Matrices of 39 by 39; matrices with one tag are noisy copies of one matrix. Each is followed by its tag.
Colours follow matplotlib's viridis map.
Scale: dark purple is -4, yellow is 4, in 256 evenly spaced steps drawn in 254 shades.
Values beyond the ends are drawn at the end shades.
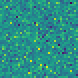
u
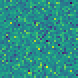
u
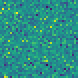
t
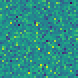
u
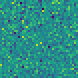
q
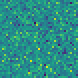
u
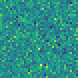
u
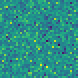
u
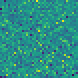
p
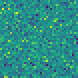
t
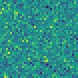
t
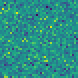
t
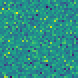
t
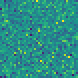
p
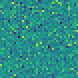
q
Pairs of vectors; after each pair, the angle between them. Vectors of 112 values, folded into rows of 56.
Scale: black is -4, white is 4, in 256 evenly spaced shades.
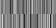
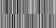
orthogonal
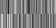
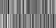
nearly parallel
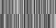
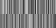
partly opposed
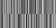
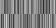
orthogonal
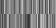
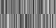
partly aligned
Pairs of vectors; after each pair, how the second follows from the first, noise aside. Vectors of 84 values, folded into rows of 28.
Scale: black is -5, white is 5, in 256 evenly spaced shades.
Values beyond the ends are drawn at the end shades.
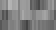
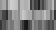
scaled up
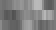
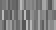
shuffled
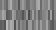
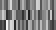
scaled up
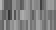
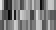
scaled up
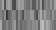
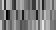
scaled up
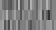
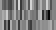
scaled up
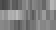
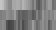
wrapped around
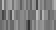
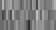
copied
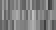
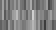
copied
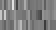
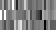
scaled up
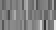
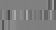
partly zeroed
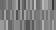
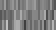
wrapped around
